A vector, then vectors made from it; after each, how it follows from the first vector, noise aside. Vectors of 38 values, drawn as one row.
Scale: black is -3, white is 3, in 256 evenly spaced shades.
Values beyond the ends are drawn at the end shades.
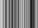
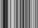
wrapped around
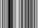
wrapped around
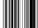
scaled up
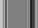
partly zeroed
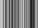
copied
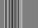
partly zeroed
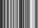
negated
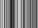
wrapped around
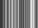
negated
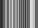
negated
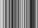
copied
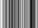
copied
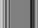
partly zeroed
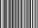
sign-scrambled
